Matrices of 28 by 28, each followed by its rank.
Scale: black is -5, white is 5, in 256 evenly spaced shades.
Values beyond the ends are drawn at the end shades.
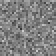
full rank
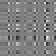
one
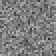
full rank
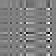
one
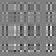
one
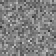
full rank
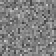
full rank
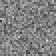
full rank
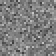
full rank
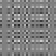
one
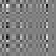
one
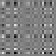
one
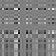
one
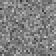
full rank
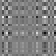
one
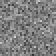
full rank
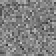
full rank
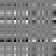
one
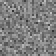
full rank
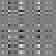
one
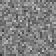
full rank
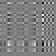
one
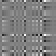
one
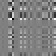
one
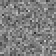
full rank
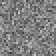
full rank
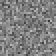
full rank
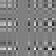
one
